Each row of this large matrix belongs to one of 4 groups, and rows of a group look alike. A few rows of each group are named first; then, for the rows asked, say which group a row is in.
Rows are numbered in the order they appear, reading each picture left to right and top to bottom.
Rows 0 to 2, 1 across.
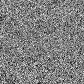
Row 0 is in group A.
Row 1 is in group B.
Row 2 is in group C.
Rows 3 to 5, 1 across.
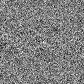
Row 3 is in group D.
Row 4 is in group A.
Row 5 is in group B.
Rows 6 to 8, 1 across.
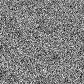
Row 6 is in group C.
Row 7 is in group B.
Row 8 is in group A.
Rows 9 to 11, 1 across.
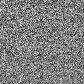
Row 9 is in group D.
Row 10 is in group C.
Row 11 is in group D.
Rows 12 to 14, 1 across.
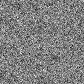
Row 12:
B
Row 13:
D
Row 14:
A
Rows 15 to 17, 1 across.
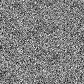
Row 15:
B
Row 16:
B
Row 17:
A
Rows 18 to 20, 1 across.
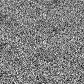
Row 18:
A
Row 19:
A
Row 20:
B
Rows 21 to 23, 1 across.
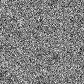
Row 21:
D
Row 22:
B
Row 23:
A
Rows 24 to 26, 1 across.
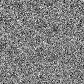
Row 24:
B
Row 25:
A
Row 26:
D
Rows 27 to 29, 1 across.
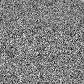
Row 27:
B
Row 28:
C
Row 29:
D
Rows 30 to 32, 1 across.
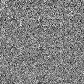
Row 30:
D
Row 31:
D
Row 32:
C
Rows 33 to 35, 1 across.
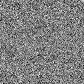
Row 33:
B
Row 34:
C
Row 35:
D
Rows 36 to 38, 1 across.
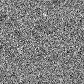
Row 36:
A
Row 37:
B
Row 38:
D
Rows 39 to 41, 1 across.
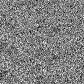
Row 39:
C
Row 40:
A
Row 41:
A
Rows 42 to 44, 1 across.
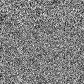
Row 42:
A
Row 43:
B
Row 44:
B
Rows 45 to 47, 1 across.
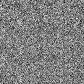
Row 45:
B
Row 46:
D
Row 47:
D
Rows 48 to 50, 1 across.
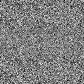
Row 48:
B
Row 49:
D
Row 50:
B
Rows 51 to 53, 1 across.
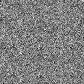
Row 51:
B
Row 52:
D
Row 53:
D
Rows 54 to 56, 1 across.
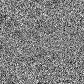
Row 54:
A
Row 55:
B
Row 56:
C
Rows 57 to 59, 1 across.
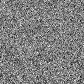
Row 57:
D
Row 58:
C
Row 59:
B
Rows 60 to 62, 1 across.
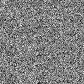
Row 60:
D
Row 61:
C
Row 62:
C
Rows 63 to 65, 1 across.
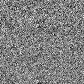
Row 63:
C
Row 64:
D
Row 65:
C
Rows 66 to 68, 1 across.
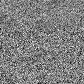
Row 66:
A
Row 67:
B
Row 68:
C
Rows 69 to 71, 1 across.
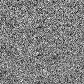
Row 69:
C
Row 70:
C
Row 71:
A
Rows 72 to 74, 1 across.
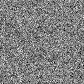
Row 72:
C
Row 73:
B
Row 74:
D
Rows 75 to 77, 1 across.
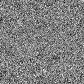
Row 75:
B
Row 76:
C
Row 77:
A
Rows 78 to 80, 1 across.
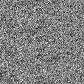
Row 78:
C
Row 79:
C
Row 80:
A
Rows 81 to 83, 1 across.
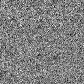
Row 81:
D
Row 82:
C
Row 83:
A
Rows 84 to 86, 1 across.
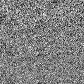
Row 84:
A
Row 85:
C
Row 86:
C
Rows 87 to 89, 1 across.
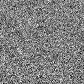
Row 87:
C
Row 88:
B
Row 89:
D
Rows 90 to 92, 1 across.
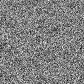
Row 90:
C
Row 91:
A
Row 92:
B
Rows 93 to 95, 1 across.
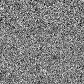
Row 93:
B
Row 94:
D
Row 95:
A
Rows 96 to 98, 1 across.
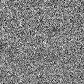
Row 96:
D
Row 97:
A
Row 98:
D
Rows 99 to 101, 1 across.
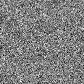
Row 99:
A
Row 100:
B
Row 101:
D
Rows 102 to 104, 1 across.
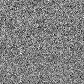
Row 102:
C
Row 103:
D
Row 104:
D
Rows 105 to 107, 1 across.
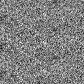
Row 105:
A
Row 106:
A
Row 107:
A
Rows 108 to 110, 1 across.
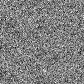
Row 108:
C
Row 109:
B
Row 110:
A
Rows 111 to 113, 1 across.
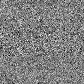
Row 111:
D
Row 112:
B
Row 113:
C
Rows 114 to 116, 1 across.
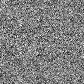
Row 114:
D
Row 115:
C
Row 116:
B
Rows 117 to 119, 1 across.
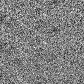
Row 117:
A
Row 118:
A
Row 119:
B
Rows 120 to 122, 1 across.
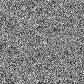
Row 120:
C
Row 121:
A
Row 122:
C
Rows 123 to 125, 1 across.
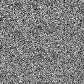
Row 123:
B
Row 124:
B
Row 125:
D
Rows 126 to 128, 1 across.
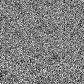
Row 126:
B
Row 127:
B
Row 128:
A
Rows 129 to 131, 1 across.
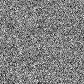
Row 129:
C
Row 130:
D
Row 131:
C
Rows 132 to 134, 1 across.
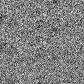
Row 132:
A
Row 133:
A
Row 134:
C
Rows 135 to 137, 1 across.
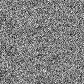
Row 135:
C
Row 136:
C
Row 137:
A
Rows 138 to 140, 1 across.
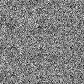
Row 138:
C
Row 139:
D
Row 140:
D
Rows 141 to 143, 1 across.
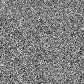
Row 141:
D
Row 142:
B
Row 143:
B
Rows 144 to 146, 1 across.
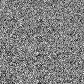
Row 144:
D
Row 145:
C
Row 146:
C
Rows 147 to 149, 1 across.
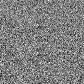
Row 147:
C
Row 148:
C
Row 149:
B
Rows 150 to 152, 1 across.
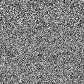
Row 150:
B
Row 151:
C
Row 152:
D
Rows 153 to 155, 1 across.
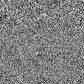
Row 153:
A
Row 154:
C
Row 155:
B
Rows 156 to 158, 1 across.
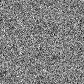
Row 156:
B
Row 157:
D
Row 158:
A
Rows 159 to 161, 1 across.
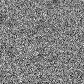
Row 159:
A
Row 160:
C
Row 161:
D
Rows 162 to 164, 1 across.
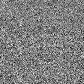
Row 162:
D
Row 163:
D
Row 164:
B
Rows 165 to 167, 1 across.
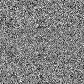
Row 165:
C
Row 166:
C
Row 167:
D
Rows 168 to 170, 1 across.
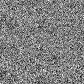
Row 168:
C
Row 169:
D
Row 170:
A
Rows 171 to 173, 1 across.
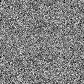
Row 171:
B
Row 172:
D
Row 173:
B
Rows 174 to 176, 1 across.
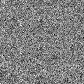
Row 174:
D
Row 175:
D
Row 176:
A
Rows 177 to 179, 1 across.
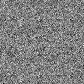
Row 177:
D
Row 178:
C
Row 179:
D
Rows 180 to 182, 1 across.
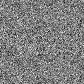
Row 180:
B
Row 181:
C
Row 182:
B
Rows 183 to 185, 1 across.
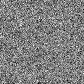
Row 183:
D
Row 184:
B
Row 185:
C
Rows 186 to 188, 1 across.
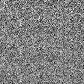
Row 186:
D
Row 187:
D
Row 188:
D
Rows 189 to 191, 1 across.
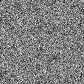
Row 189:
B
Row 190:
D
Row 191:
A
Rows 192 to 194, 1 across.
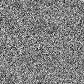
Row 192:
B
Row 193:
D
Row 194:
C
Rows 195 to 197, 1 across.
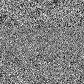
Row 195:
A
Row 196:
C
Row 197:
B
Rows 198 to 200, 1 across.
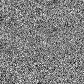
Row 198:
A
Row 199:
A
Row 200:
C
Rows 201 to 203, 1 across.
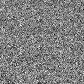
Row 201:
D
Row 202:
D
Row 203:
C
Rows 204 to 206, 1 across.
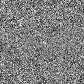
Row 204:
D
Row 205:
A
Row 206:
B
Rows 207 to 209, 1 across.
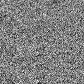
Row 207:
A
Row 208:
C
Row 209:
C
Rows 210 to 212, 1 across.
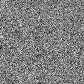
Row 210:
D
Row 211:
B
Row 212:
C
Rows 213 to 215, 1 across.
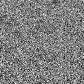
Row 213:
A
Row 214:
B
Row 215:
B
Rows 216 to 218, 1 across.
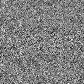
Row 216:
D
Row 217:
D
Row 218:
B
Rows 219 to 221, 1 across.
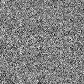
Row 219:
D
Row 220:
D
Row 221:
C
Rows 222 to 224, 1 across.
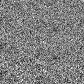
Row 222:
B
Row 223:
A
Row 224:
A
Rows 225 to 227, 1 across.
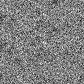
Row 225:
A
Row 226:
A
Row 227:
B
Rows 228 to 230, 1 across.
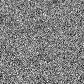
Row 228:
A
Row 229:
C
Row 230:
B
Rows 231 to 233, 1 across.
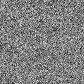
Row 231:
D
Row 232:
A
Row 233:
C
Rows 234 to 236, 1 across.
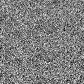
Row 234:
A
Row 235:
B
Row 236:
B
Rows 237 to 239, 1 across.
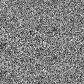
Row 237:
D
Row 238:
A
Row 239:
A
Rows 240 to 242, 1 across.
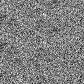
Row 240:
A
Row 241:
A
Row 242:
B
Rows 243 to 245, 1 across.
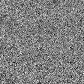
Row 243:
A
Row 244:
D
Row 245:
C
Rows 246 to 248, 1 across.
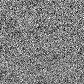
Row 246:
C
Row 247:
B
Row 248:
A
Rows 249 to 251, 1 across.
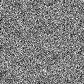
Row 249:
B
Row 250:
B
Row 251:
A
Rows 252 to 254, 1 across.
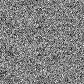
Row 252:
C
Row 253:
C
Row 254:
A
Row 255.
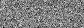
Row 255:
D
